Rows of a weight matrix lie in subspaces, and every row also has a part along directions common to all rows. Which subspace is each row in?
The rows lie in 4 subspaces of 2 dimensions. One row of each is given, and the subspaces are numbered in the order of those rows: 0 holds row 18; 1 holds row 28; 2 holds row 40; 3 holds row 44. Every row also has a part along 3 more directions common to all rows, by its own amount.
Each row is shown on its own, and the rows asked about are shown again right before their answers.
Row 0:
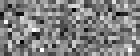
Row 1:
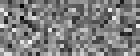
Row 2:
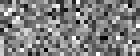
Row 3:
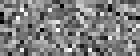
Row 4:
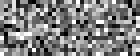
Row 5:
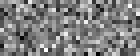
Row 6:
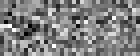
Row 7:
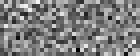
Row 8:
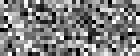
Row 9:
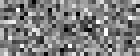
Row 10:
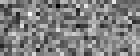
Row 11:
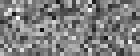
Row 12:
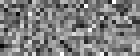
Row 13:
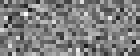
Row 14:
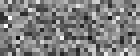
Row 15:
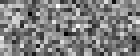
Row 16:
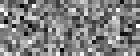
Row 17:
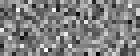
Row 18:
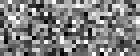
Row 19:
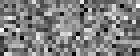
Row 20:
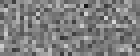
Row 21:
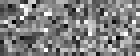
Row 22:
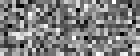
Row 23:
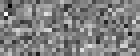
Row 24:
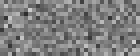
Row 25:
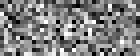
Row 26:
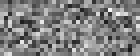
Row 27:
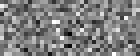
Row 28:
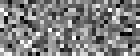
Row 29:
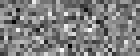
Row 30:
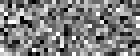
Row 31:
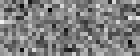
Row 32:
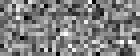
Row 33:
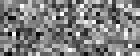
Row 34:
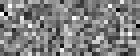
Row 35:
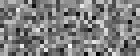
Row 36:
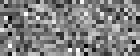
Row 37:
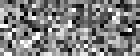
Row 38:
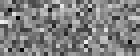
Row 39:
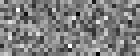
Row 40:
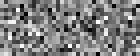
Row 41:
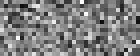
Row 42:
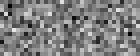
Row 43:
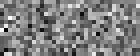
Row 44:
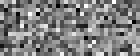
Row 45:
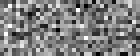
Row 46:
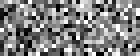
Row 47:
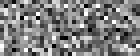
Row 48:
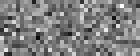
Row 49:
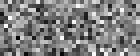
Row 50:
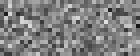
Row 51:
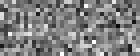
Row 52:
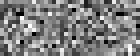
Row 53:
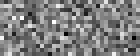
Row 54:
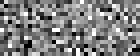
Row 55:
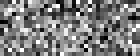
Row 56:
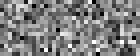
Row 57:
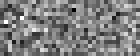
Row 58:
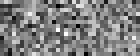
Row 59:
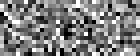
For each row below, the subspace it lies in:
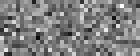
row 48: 0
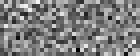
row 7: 0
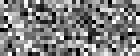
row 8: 0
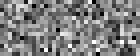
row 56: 2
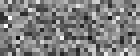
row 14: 0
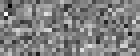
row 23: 1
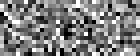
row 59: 0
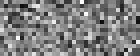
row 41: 0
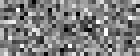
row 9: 2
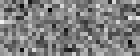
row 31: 2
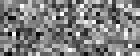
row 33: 0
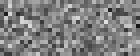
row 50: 1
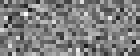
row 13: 0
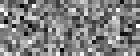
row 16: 1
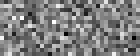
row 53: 3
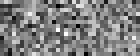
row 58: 3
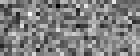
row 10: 3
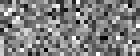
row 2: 2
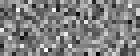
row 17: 2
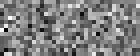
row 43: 0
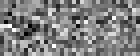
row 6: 1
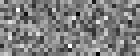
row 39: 2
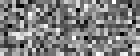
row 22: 3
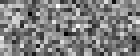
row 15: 3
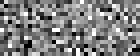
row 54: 0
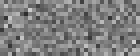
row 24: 0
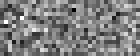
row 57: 1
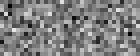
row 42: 1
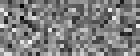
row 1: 1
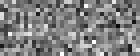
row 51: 3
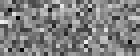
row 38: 2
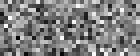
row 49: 0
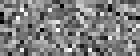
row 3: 2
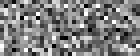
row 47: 3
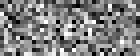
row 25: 0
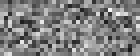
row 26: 1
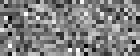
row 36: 0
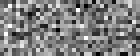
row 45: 3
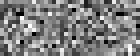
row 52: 1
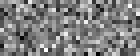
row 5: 2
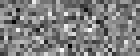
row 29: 2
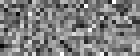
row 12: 3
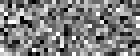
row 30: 1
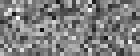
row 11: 2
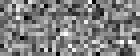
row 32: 2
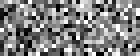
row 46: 2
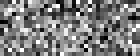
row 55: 2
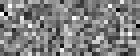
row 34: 1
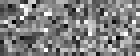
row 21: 1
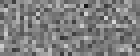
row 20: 3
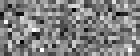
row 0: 1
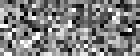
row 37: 1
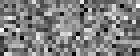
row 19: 0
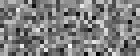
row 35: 2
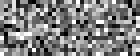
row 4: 3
